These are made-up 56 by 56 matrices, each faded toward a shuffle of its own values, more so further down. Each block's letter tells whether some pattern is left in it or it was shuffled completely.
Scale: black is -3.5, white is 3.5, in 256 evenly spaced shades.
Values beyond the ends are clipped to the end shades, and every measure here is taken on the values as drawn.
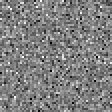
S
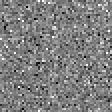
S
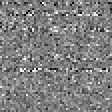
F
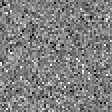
S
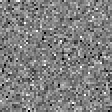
S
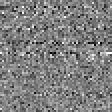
F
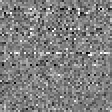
F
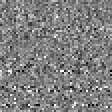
F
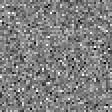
S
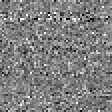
F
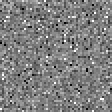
S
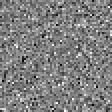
S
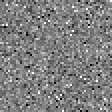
S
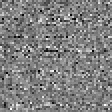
F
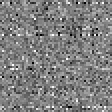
F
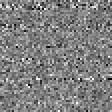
F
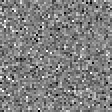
S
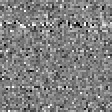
F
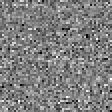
F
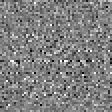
F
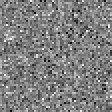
S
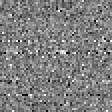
F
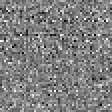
F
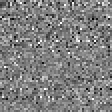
F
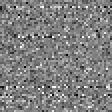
F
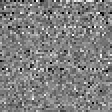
F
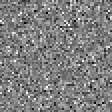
S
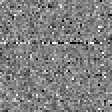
F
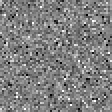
S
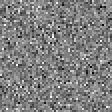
S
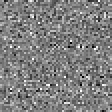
F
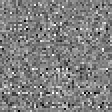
F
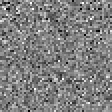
F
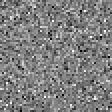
S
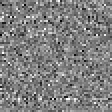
F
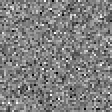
S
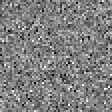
S
